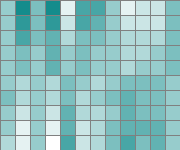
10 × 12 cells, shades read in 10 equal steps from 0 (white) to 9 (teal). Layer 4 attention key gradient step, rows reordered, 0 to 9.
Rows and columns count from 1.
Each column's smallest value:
3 1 4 0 1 2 3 4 1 2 2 4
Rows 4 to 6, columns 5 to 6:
4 5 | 4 5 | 5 4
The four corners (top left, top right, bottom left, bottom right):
4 5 3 4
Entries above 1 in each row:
10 12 12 12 12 12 12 12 10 10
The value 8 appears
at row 2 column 2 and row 2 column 4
